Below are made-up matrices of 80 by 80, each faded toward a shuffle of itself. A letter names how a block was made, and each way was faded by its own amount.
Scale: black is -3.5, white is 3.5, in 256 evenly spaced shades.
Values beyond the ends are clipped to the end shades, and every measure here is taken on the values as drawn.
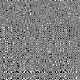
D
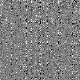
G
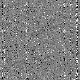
G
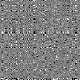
D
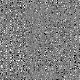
G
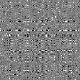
D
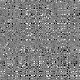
D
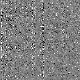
G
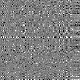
D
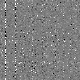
G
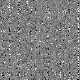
G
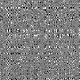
D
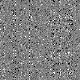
G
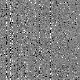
G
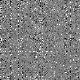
G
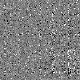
G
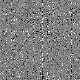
G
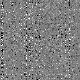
G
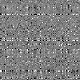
D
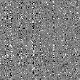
G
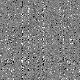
G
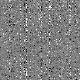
G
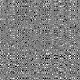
D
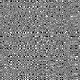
D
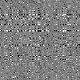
D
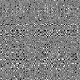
D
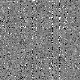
G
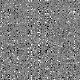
G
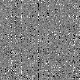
G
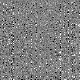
G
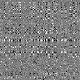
D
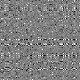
D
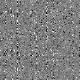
G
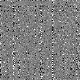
G
